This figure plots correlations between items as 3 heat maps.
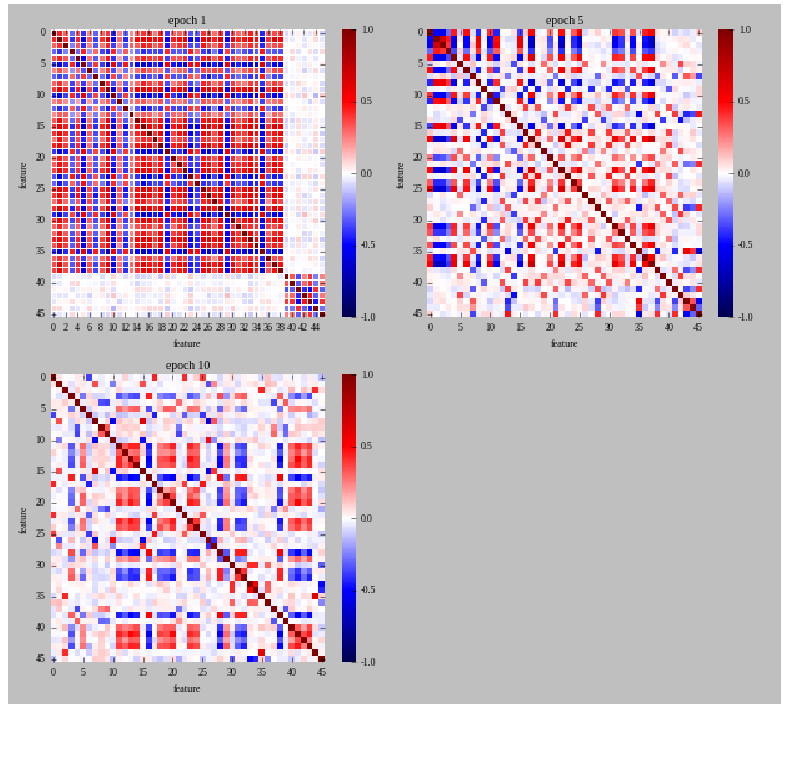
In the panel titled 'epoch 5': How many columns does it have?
46
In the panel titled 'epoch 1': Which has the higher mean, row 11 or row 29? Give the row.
11
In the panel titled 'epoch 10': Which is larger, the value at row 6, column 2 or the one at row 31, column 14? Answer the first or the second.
the first
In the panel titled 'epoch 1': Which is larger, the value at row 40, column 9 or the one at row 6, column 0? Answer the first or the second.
the second
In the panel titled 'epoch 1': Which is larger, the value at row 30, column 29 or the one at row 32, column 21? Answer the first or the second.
the second
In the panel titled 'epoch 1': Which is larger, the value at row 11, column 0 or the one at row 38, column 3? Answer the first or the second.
the first
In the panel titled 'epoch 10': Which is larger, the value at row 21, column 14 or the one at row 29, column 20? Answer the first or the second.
the second
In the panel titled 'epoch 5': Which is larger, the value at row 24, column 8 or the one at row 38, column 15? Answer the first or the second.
the second
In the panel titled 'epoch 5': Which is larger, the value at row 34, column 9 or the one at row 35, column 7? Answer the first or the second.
the second
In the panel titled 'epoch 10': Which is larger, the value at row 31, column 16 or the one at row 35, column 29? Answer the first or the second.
the first
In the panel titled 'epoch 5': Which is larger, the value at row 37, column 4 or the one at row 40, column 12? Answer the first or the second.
the first
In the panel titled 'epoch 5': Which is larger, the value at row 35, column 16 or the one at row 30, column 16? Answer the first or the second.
the second
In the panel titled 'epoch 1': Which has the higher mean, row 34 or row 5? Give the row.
34
